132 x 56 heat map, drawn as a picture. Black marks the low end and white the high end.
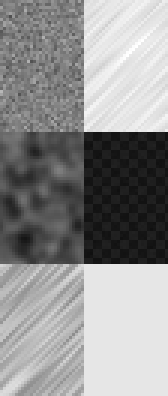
The table splits into 3 rows of 2 panels. Panel 1,1: middling, fine-grained. Panel 1,2: very high, slanting up to the right, faint in contrast. Panel 2,1: low, blotchy. Panel 2,2: very low, checkered, faint in contrast. Panel 3,1: high, slanting up to the right. Panel 3,2: very high, flat.
